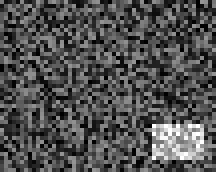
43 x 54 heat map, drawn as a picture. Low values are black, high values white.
No single row or column stands out from its neighbours. There are no regular stripes. The bottom right is the ninth with the highest average. In the bottom right lies a patch that is higher than the rest. Overall the values sit about 30% of the way up the scale.
